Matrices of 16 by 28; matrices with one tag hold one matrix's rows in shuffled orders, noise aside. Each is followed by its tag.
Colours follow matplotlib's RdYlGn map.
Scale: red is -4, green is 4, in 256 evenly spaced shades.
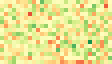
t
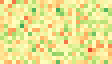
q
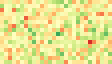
q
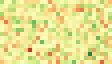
t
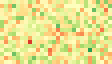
t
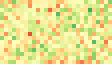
t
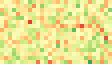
t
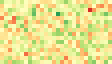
q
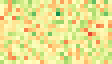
q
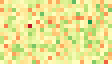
t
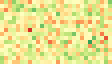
t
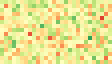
t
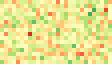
t
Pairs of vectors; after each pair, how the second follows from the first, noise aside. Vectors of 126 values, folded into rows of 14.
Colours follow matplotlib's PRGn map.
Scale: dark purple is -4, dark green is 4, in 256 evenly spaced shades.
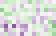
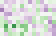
negated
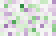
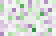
reversed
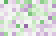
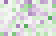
negated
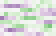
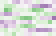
reversed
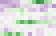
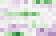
reversed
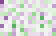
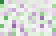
negated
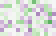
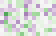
reversed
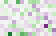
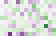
negated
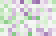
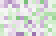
reversed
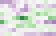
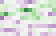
wrapped around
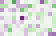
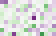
reversed
